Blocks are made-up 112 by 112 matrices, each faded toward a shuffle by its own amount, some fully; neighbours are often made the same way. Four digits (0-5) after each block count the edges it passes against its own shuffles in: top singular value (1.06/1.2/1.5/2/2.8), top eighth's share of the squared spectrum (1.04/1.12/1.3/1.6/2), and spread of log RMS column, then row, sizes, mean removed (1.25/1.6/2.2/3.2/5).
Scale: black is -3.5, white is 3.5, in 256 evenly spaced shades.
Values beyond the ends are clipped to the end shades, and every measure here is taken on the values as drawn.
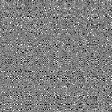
4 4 2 3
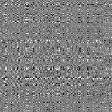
5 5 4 4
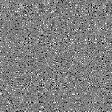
4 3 1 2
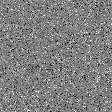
1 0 0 0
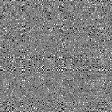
4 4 2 3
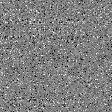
3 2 0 1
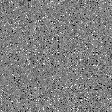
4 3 1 2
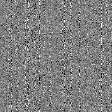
2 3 4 0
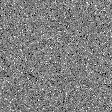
0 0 0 0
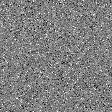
0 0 0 0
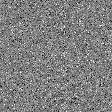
0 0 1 0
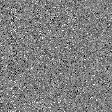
0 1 2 0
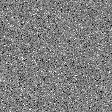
0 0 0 0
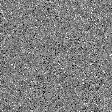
0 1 2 0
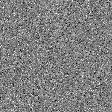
1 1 0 0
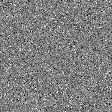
0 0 0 0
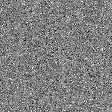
2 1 0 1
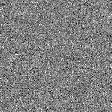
3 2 1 0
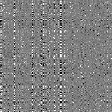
5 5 4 2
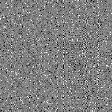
4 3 2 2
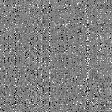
4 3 3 2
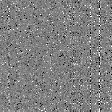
4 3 2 1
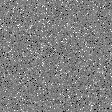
0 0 0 0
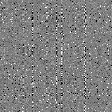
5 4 3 1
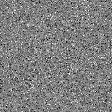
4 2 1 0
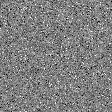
0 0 0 0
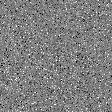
0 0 0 0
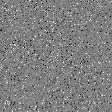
3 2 0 1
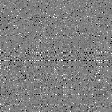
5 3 2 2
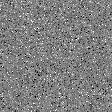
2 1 0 0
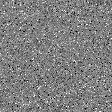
2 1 0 0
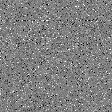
3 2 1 1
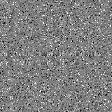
4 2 1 1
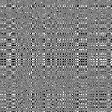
5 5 4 4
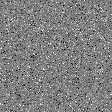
2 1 0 0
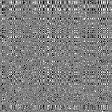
5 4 4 4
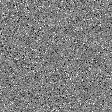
2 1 0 0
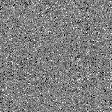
3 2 1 1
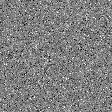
2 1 0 0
